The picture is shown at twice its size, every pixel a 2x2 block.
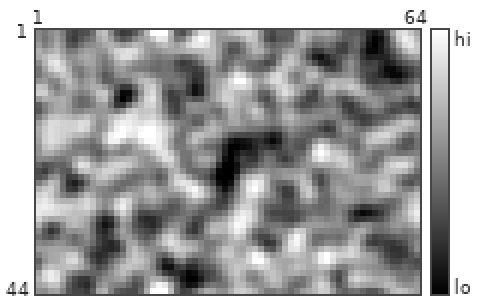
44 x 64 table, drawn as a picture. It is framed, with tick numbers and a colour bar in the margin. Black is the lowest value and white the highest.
The histogram is bell-shaped. The ninth with the highest average is the middle left. Neither half mirrors the other. The texture is blotchy.
